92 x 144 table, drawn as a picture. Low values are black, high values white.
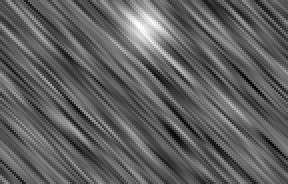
Streaks slant down to the right. No lone cell stands out from its neighbours. No row or column stands out. The top middle is the ninth with the highest average. One bump rises in the top middle.
